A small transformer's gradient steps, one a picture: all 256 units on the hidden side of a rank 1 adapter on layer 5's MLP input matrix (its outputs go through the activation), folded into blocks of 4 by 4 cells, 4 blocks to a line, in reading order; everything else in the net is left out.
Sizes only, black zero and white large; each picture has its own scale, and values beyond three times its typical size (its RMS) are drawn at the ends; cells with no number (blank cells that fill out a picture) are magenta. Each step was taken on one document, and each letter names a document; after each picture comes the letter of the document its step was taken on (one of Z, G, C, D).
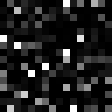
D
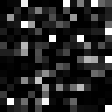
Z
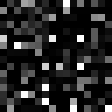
D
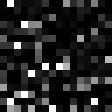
D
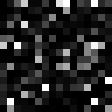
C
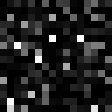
C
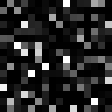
D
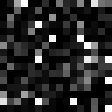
C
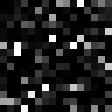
Z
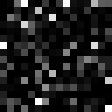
C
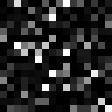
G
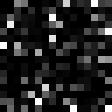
Z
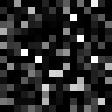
G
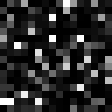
G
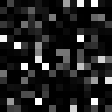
D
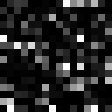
G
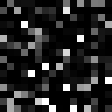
D
